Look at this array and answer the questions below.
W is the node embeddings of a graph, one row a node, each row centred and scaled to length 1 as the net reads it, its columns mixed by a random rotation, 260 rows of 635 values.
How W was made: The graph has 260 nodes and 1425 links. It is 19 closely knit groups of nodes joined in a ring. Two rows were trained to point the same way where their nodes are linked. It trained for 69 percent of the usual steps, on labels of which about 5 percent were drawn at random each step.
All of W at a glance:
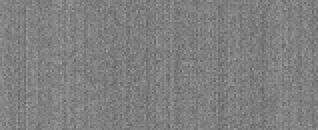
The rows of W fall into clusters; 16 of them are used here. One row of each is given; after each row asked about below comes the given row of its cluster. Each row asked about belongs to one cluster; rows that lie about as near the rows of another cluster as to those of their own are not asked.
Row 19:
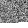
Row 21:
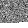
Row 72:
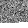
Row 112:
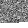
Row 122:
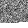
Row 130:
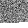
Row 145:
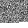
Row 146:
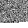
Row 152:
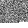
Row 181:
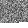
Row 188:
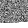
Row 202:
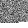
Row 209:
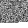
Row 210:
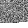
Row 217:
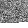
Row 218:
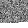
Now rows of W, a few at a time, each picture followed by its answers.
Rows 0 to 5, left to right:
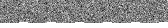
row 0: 152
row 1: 210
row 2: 21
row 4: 145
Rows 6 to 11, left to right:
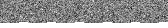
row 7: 146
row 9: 210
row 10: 146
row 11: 210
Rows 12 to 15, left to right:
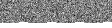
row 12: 188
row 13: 21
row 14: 218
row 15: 145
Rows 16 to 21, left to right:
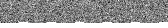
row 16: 202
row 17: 209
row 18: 152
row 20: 112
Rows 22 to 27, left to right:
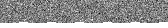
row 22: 145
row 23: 112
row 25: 181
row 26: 19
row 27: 112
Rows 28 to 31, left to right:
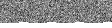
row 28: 72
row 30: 188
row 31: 181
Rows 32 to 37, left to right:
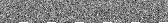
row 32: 210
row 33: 181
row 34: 218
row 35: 72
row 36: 122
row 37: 217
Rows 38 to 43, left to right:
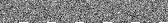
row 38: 146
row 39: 217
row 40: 21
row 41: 202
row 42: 218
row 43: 188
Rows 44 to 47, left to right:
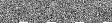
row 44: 152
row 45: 209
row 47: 72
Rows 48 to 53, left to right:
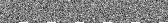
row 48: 210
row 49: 146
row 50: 188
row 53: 112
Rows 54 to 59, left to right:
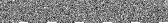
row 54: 188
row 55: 152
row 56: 202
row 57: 130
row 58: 181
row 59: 217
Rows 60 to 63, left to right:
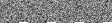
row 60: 181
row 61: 202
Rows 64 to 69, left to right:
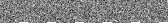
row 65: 122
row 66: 112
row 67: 218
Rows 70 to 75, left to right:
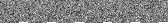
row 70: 202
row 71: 218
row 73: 217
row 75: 209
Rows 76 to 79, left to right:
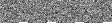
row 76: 130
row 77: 152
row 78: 217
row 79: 210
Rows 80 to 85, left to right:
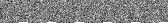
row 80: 218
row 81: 188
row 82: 210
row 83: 181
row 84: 181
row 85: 188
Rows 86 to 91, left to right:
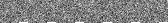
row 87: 181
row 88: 152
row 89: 210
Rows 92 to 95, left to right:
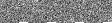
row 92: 152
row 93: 210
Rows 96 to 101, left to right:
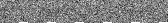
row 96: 188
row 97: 72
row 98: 122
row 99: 202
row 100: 152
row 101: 122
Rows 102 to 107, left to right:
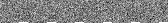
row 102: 19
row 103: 218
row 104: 19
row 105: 130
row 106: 72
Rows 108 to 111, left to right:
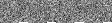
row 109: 181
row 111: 181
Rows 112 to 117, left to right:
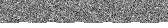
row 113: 181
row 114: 72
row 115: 21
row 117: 152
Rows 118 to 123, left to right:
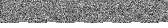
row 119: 112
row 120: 209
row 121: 145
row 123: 202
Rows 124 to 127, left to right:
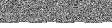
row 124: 209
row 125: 146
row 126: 209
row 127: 19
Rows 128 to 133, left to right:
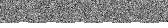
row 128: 112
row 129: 209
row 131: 218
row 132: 112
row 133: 181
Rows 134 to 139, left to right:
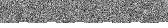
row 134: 181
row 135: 145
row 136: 112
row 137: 146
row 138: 152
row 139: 217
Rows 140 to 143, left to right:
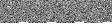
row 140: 202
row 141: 202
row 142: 202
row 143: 19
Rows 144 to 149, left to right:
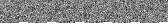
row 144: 210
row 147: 218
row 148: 218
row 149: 21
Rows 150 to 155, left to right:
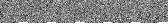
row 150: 218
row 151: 130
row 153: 181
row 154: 112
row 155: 210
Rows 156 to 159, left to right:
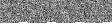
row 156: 130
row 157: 217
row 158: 21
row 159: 218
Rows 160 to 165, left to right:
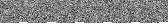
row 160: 217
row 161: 210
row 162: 217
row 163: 21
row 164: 181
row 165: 112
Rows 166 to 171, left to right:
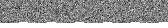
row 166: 146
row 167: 130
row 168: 122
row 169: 112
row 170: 112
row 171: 130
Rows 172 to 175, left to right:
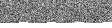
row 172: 202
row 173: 217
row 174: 72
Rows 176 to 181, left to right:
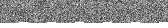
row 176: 72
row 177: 209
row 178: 145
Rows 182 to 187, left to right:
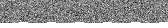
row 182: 188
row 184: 72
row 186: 130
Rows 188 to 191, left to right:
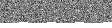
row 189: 146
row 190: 112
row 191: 21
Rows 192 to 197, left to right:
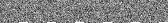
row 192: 146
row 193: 21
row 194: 152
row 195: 188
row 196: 19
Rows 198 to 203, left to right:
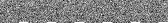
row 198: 152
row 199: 188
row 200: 218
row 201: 19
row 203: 209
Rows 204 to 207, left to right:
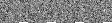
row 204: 21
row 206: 181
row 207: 112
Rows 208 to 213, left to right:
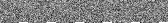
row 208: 217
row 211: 202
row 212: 188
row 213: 188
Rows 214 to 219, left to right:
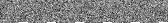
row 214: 218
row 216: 188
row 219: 72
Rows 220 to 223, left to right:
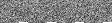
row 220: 72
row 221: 210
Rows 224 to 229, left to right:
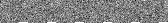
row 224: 209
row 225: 152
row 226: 19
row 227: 21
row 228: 122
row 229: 217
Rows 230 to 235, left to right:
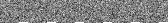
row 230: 210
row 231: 146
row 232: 210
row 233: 112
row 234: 218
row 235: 209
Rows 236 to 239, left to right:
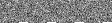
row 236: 146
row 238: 218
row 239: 19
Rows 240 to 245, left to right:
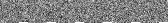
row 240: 181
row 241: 72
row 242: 188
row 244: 130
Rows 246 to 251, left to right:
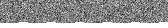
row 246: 209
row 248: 21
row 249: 218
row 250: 122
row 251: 130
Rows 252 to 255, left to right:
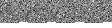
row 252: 122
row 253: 122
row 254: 210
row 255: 210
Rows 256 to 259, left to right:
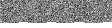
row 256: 130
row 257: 209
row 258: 19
